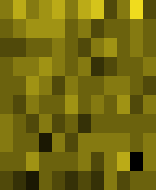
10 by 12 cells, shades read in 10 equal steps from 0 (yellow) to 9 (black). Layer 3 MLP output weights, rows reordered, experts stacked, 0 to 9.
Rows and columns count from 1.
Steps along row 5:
same down up up down up same down same up up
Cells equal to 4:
35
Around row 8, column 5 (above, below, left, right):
6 5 8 6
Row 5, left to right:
5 5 3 4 6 4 5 5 4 4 5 6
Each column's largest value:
6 7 8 8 6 7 7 7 6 6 9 6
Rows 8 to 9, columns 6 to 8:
6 4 4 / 5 4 6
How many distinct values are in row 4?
5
